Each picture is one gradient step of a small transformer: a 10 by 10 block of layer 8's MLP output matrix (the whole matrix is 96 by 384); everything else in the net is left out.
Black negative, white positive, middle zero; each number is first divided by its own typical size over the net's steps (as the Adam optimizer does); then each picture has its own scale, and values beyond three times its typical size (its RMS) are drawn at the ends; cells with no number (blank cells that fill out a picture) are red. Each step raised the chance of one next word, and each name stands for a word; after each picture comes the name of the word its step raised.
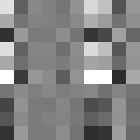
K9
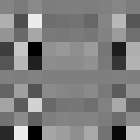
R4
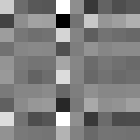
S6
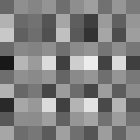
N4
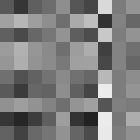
S6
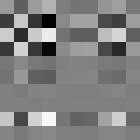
S6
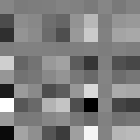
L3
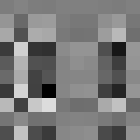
R4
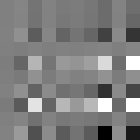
L3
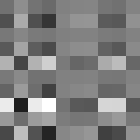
L3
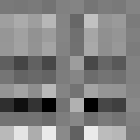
L3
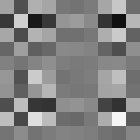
S6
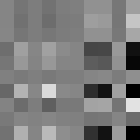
R4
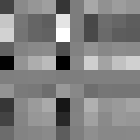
N4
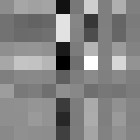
N4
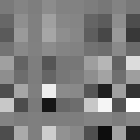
L3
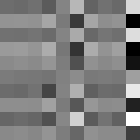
S6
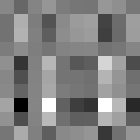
L3
